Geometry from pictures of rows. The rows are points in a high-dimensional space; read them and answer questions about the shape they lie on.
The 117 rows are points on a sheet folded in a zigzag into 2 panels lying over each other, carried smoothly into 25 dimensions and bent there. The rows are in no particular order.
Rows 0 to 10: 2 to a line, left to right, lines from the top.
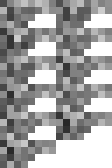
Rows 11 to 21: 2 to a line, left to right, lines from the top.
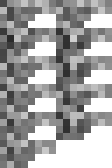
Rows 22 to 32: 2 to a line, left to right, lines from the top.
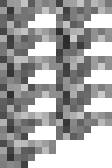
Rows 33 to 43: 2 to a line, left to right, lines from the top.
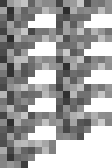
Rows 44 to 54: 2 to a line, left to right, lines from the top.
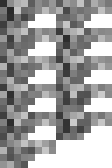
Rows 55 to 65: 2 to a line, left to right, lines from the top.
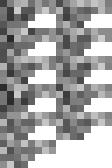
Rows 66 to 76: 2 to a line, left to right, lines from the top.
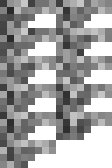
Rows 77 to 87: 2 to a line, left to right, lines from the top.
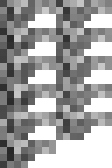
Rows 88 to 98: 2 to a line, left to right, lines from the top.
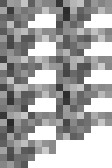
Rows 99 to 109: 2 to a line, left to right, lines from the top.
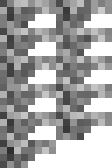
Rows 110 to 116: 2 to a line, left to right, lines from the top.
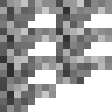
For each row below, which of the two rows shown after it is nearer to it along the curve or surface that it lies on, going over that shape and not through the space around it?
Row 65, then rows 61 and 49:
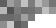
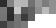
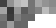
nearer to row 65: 61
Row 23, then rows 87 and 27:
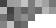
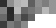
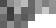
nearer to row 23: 87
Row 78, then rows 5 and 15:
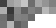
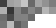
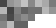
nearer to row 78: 5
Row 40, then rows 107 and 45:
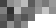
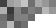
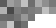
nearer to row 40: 45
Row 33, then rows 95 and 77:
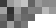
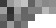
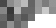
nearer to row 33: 95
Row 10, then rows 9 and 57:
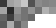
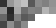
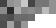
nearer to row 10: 9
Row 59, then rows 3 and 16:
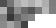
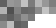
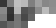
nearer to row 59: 16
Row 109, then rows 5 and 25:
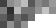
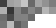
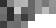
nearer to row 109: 25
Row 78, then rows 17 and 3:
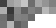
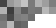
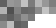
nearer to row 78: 17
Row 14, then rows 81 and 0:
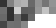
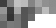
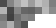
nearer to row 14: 81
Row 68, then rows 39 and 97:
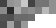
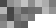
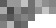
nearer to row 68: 97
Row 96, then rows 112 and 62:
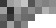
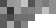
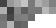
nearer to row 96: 62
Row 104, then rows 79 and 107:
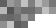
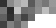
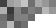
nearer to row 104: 79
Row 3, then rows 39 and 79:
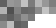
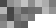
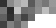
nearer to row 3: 79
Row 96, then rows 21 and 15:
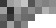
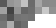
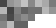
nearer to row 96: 15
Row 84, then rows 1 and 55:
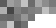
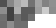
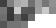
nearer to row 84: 1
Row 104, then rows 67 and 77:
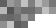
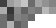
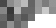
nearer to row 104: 77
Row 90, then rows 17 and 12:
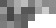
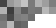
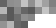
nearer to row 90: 12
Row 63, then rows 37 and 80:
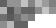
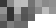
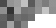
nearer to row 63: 80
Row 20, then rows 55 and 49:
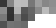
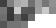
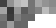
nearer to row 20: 49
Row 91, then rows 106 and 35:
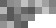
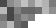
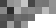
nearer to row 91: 35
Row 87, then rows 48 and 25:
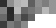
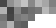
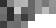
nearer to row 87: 25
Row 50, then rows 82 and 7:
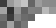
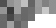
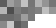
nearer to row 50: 82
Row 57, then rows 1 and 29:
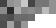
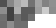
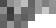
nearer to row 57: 29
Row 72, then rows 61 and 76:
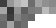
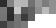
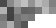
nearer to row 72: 76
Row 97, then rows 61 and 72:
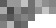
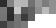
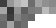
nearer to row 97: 61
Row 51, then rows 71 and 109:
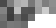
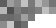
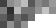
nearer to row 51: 109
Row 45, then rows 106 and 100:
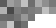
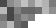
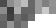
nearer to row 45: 100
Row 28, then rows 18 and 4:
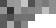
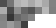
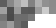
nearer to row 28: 4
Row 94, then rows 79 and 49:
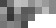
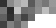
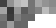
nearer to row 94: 49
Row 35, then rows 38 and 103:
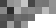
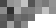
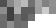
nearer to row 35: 38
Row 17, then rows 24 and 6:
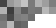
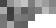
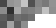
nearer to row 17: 24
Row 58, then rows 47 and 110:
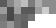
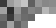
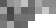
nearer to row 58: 110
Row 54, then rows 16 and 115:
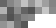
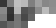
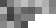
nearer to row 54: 16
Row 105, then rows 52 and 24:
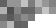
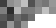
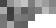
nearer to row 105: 52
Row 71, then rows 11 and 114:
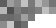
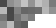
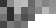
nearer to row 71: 114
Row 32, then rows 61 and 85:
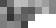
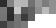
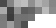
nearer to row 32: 85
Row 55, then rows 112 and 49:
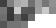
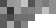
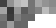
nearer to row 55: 112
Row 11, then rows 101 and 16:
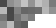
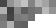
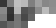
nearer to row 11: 101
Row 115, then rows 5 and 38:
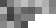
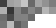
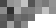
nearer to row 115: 5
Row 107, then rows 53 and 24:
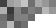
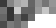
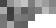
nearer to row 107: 24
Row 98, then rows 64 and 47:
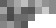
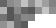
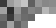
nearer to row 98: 64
